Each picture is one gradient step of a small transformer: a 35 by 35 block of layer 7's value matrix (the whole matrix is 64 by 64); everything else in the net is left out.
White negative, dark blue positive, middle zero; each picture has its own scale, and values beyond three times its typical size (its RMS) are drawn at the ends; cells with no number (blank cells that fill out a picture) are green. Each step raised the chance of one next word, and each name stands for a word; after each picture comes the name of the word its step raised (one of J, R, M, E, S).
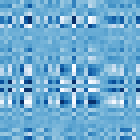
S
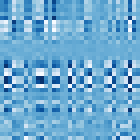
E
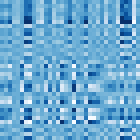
S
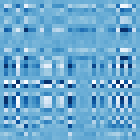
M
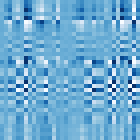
E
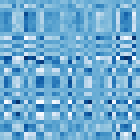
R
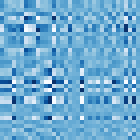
S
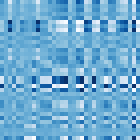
E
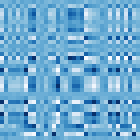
R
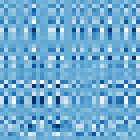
M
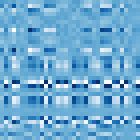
M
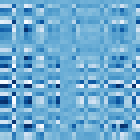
M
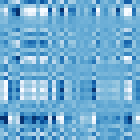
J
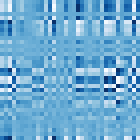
E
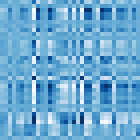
J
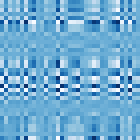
E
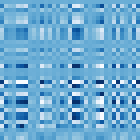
M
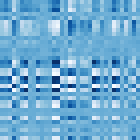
E
